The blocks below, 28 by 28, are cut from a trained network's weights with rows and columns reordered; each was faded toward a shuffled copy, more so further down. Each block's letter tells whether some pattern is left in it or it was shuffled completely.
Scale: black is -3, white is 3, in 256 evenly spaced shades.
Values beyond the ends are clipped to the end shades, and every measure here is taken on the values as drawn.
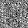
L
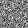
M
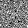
M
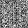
L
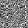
L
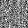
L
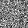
M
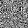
L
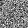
M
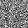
L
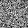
M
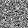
M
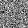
M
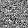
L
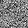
M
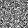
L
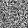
L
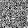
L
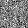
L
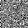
L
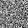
M
